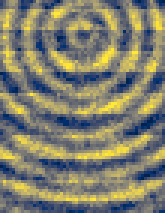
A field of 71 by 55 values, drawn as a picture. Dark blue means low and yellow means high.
Rings: centred on the top middle. Average level on the scale: 50%. Stripes: horizontal, repeating 5 times.
